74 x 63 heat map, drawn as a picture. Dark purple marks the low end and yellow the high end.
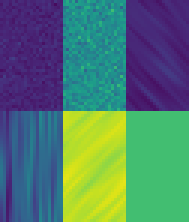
It is made of 2 by 3 panels. Panel 1,1: very low, fine-grained, faint in contrast. Panel 1,2: middling, fine-grained. Panel 1,3: very low, slanting down to the right, faint in contrast. Panel 2,1: low, streaked downward. Panel 2,2: very high, slanting up to the right, faint in contrast. Panel 2,3: high, flat.
